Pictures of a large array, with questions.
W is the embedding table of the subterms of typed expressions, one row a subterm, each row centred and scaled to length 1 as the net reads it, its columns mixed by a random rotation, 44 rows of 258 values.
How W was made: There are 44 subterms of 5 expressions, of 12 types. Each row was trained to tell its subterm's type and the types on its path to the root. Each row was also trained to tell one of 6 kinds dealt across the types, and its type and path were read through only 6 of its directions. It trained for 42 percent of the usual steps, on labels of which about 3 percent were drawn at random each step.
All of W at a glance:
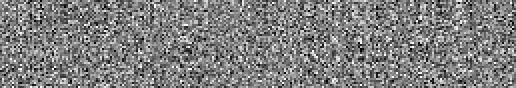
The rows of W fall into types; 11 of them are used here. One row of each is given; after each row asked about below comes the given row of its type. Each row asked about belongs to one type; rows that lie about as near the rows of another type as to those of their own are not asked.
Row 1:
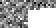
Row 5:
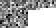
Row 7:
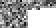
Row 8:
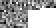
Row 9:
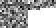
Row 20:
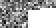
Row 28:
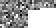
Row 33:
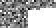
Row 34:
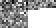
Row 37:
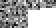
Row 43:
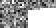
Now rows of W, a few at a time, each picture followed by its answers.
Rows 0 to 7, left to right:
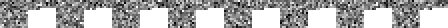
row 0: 34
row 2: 34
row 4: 37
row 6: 34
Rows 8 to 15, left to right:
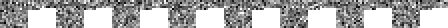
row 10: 34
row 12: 20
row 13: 7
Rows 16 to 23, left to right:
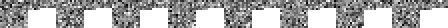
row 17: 28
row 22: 7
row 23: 28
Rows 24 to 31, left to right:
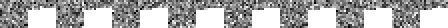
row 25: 7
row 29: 7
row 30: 37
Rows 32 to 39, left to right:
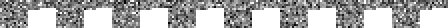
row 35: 8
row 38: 9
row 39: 1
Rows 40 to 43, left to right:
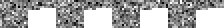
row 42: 8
